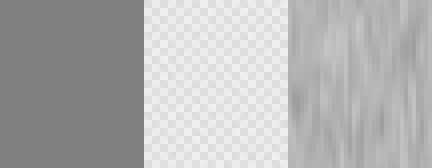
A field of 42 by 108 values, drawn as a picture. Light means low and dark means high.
It is made of 1 by 3 panels. Panel 1,1: middling, flat. Panel 1,2: very low, checkered, faint in contrast. Panel 1,3: low, streaked downward, faint in contrast.
